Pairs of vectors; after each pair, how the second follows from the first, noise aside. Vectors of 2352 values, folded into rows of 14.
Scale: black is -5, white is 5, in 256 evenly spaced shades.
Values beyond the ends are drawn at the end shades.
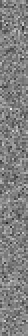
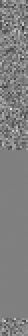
partly zeroed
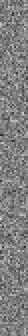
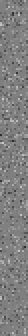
partly zeroed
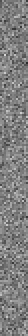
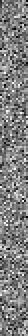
scaled up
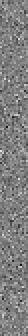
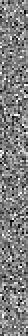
scaled up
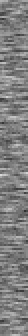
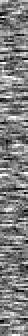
scaled up
